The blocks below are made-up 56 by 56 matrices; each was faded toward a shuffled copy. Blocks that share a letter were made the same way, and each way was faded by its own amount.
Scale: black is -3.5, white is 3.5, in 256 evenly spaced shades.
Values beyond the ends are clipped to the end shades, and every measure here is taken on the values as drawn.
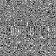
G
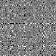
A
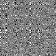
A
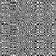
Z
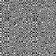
Z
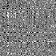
A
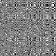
Z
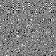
G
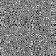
G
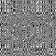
Z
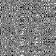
G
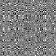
Z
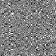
G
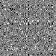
G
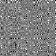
A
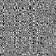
A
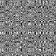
Z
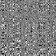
A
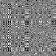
Z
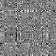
A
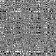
A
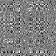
Z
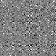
G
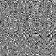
G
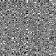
G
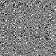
G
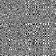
A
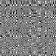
Z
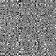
G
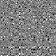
G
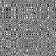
Z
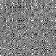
G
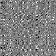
G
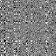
A
